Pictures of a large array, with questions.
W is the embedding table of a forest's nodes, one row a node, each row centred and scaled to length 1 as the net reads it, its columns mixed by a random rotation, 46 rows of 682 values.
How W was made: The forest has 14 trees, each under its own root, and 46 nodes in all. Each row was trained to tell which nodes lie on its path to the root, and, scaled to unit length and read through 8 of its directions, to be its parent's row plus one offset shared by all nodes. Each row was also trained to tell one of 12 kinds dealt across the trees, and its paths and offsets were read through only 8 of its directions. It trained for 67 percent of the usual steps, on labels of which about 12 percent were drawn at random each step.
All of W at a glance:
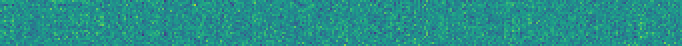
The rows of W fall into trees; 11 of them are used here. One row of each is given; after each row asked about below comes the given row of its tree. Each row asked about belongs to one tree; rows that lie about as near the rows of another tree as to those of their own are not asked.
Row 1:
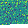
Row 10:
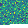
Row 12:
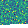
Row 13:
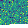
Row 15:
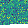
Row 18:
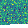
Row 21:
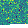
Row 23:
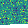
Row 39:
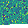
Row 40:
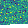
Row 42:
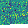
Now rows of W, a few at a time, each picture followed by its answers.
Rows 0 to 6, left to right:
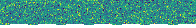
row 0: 18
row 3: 21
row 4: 40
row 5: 40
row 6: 42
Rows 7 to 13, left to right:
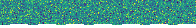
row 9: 10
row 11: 42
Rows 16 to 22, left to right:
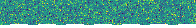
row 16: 42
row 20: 18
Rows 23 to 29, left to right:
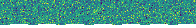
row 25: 39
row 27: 12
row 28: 12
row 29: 15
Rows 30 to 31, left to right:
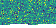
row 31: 1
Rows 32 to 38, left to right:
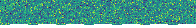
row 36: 23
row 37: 12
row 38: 18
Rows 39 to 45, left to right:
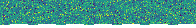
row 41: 10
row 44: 10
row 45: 15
